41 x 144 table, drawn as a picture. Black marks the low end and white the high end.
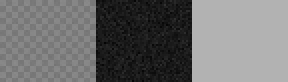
The table splits into one row of 3 panels. Panel 1,1: middling, checkered, faint in contrast. Panel 1,2: very low, fine-grained, faint in contrast. Panel 1,3: high, flat.
